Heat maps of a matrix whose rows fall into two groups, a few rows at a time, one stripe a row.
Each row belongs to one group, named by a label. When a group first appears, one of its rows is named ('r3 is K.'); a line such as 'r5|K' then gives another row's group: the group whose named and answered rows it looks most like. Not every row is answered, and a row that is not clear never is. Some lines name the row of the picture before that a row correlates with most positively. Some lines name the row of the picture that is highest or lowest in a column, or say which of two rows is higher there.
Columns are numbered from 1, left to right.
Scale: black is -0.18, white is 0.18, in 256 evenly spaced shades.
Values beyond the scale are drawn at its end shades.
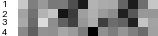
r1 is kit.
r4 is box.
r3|kit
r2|kit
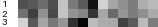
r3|kit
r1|box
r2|box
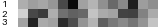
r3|kit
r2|kit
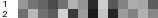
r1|box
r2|box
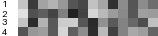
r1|kit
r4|box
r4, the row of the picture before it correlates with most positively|2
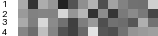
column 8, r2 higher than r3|No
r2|box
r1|kit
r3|kit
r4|kit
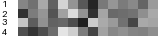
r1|box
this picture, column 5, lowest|3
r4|box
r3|kit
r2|box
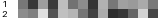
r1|box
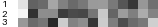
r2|kit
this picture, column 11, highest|2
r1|kit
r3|box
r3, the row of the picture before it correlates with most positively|1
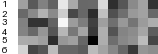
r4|box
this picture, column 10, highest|6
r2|box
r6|kit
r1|box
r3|box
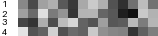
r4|kit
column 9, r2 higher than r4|No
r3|box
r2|kit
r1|kit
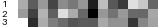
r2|box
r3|kit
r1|box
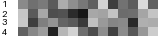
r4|box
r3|kit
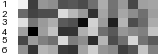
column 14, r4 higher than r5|Yes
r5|box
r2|box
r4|kit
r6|kit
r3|kit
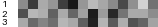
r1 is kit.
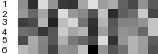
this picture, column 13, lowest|4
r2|box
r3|box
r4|box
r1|kit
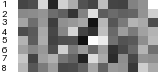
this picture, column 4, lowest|1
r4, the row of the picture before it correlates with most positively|3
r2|kit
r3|box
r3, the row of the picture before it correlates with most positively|6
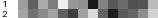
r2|kit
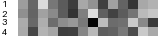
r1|kit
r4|kit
